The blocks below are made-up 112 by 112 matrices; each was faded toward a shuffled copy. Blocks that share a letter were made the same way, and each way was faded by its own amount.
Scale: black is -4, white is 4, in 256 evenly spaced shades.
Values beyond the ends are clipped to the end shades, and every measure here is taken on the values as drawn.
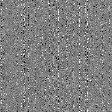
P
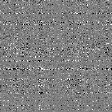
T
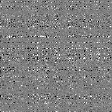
T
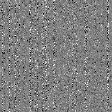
P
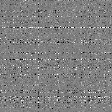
T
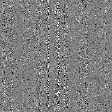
P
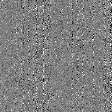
P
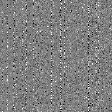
P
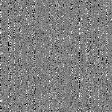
P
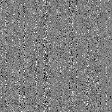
P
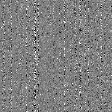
P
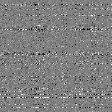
T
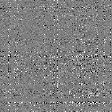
T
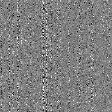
P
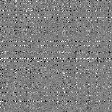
T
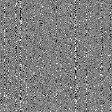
P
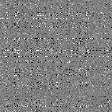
T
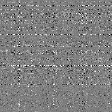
T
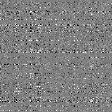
T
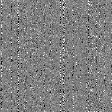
P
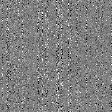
P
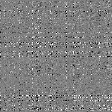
T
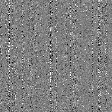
P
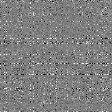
T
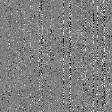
P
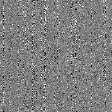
P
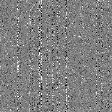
P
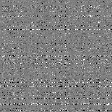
T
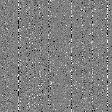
P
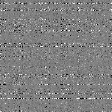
T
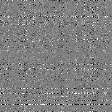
T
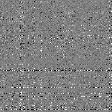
T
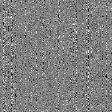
P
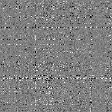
T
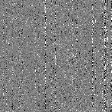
P
